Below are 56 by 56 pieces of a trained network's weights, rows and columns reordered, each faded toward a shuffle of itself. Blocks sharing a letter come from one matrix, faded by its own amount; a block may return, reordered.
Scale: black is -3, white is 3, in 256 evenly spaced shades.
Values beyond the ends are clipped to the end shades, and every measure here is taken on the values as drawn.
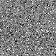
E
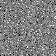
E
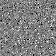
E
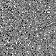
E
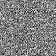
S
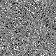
E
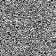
S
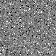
E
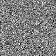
S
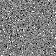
E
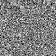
S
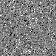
E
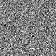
S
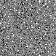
E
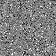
E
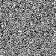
S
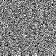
S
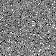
E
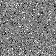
E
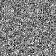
S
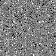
E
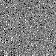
E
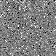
E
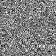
S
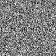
S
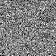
S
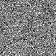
S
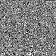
S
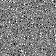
E
